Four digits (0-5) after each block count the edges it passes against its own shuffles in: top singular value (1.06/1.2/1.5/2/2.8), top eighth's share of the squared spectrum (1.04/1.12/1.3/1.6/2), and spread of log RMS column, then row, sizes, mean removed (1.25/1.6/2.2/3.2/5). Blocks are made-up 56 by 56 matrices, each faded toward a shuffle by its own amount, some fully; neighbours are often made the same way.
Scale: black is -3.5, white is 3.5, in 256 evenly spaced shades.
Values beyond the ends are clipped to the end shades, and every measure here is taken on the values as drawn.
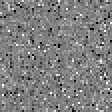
2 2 1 0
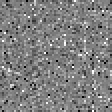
2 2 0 1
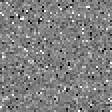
0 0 0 0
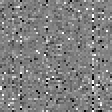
3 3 2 1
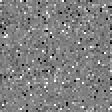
2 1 0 0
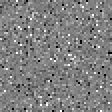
0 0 0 0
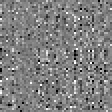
4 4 2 1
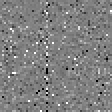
3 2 1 0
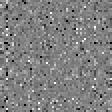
3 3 1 1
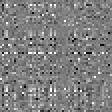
4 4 2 2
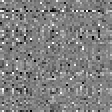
4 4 2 2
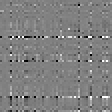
5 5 2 3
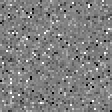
1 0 0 0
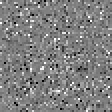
3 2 1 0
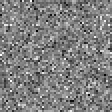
0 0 0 0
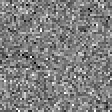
0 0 0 1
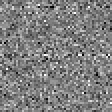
1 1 0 2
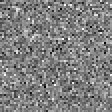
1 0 0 1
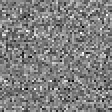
0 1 0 2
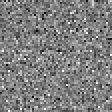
1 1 0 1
